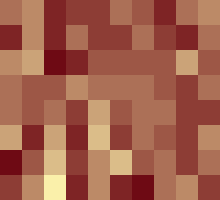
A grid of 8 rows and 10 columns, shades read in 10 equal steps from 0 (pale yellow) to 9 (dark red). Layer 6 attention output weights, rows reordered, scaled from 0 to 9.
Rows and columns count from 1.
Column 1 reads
5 8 4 5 5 3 9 7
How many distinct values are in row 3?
5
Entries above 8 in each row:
0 0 1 0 0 0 1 1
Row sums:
59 64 57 54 56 53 53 56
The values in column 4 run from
4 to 8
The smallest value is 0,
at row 8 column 3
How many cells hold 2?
3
